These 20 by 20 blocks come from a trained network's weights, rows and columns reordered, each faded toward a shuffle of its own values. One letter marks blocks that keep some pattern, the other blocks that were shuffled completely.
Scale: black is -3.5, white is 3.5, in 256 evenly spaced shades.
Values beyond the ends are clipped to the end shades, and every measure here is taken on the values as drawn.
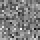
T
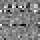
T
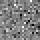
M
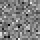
M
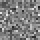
M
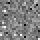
M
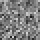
M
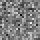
M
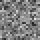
M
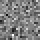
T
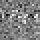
T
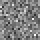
M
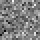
M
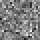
T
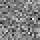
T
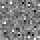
M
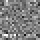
T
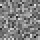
M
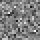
M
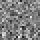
T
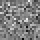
M
